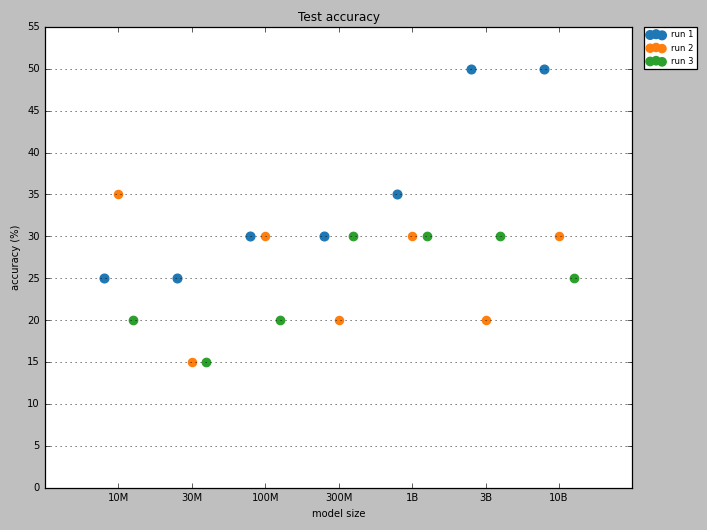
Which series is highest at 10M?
run 2
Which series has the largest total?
run 1
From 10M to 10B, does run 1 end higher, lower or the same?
higher
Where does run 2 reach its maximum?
10M
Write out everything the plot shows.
Title: Test accuracy
x-axis: model size, ticks 10M 30M 100M 300M 1B 3B 10B
y-axis: accuracy (%), ticks 0 5 10 15 20 25 30 35 40 45 50 55
Legend: run 1, run 2, run 3
Values:
run 1: 25 25 30 30 35 50 50
run 2: 35 15 30 20 30 20 30
run 3: 20 15 20 30 30 30 25
